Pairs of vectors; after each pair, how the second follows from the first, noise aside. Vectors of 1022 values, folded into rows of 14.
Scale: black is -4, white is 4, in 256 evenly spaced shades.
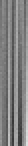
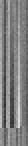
wrapped around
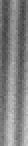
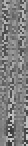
sign-scrambled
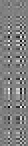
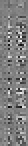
sign-scrambled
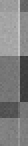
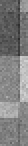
negated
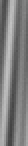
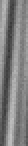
negated
